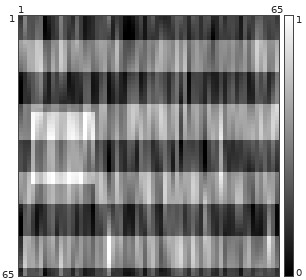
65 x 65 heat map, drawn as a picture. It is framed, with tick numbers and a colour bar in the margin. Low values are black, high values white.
Stripes running across repeat 4 times from top to bottom. There is no overall slope. The middle left is the ninth with the highest average. In the middle left lies a patch that is higher than the rest.
